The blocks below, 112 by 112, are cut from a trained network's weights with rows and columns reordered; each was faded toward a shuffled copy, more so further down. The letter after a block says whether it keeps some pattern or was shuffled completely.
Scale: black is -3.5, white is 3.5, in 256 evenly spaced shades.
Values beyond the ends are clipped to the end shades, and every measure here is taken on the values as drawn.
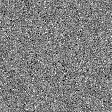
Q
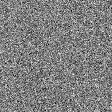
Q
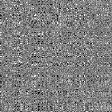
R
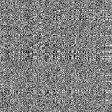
R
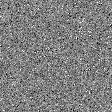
Q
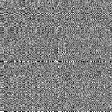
R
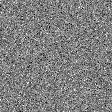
Q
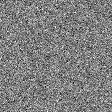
Q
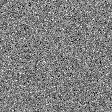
Q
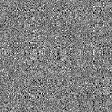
R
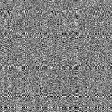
R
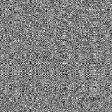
R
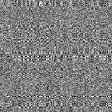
R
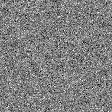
Q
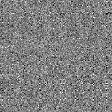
R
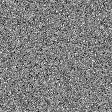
Q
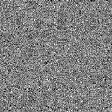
R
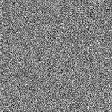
R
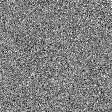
Q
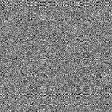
R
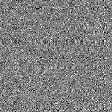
R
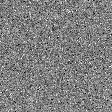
Q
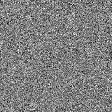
R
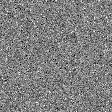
Q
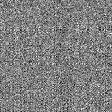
R
